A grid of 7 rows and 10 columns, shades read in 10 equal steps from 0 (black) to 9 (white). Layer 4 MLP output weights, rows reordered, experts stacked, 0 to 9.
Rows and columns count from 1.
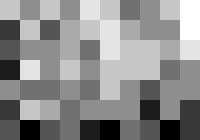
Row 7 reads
3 0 3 4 1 0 4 3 0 2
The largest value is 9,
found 2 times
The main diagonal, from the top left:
7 7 5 7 4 5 4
